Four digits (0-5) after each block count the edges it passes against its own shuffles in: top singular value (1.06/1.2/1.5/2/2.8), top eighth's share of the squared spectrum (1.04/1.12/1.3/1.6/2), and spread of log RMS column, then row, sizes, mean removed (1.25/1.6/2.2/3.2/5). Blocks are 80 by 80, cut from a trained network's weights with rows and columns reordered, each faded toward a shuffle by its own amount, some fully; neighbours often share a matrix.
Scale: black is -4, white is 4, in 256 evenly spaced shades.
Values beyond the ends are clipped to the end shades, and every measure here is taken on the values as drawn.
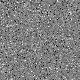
0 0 0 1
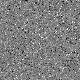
0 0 0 0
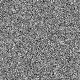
0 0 0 0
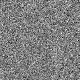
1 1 0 0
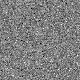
2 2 0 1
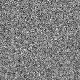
2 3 0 1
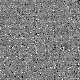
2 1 1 0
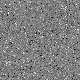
0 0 0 0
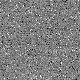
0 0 0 0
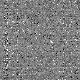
2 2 2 0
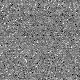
1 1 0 0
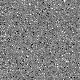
1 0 0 0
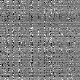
4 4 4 1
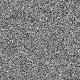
1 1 0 0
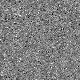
2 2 0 0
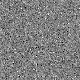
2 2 0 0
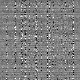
4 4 4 0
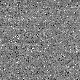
1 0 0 0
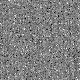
1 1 0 1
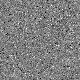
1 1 0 0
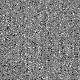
2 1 0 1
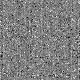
2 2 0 1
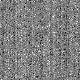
3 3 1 2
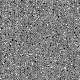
1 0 0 0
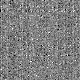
3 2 0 2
